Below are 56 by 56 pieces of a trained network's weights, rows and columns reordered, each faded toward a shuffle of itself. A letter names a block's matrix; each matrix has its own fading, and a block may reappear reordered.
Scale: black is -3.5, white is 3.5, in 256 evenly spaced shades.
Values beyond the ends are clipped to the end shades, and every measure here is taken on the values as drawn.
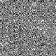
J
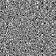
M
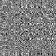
J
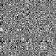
J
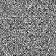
M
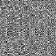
J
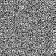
M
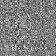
J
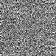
M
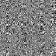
J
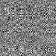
J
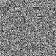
M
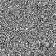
M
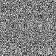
M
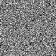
M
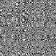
J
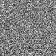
M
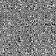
J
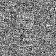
M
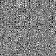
J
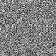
M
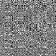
J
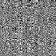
J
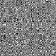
J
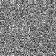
M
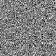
M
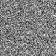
M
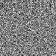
M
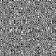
J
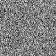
M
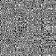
J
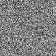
M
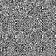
M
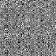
J
